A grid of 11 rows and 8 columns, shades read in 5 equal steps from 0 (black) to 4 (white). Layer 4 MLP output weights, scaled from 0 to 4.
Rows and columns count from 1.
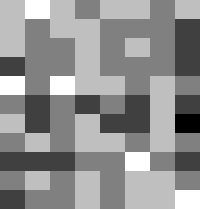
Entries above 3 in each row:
1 0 0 0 2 0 0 0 1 0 1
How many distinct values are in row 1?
3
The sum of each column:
25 23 25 29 24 26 28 18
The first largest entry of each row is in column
2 1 1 4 1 7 1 2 6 2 8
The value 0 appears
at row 7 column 8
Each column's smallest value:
1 1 1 1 1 1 2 0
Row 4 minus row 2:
-2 0 -1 0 0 0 0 0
